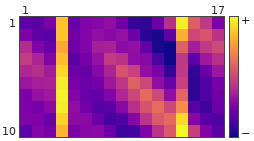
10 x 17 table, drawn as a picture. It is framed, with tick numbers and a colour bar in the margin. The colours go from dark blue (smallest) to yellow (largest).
The bottom right is the ninth with the highest average. Columns 4 and 14 differ from the columns beside them. No overall slope runs across the table. The values are skewed, with a long tail toward high values. The top middle is the calmest part.
